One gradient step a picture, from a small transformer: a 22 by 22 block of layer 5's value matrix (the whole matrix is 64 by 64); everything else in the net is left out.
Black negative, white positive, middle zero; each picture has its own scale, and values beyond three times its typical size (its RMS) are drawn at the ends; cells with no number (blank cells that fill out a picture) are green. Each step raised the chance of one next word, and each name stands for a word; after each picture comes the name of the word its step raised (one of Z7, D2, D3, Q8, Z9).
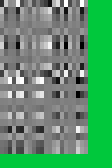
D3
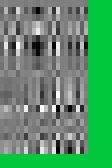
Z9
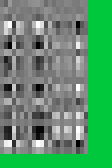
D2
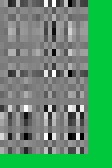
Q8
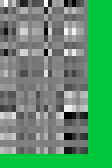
Q8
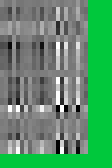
Z9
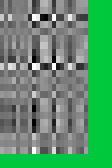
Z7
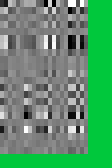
D3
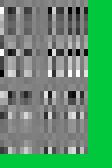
D2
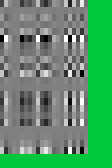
Z7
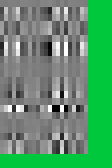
Z9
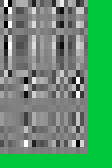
D3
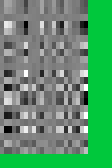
D2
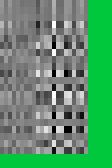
D2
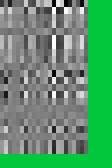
D3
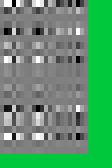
Q8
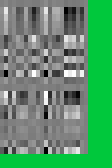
D2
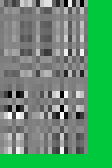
Q8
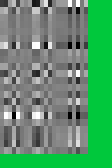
D3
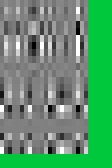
Z9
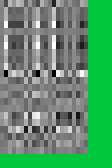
D3
